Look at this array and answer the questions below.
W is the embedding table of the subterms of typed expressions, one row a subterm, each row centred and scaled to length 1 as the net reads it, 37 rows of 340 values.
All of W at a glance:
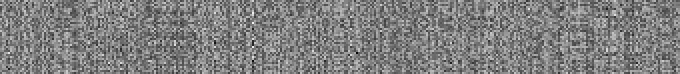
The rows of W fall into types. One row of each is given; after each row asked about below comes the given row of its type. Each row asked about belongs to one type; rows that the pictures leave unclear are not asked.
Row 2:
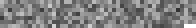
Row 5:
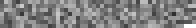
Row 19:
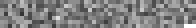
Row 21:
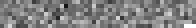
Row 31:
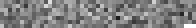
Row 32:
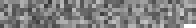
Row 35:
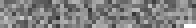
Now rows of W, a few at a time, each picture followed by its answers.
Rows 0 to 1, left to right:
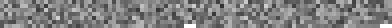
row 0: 2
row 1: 21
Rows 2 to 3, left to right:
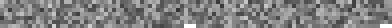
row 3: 21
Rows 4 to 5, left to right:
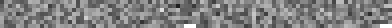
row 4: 5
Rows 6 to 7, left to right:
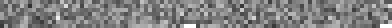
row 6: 32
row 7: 2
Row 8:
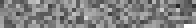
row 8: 5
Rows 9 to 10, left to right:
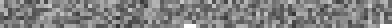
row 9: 31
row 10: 19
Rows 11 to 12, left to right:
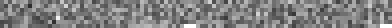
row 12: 19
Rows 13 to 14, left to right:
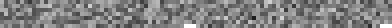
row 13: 31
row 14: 35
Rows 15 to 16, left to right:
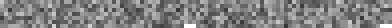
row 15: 2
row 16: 32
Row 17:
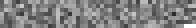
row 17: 5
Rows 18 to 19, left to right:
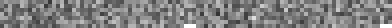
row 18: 32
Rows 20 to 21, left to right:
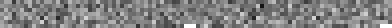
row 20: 2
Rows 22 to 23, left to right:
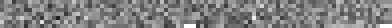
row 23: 32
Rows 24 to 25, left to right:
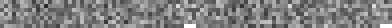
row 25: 35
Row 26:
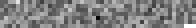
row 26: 19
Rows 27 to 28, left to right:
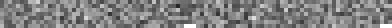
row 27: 5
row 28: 19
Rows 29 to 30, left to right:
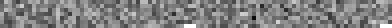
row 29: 5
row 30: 31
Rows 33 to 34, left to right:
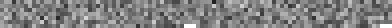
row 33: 2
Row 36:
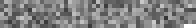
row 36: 32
